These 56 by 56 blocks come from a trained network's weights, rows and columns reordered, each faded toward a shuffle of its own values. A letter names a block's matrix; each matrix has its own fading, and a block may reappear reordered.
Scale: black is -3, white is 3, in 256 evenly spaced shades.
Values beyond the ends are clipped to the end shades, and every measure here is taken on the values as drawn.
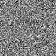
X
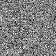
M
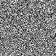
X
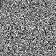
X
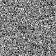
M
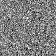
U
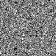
U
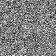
U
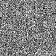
X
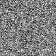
M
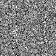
X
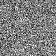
M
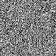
X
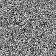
M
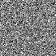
U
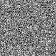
X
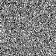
U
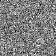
U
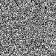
X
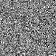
U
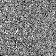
U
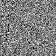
X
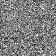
U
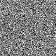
X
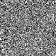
U
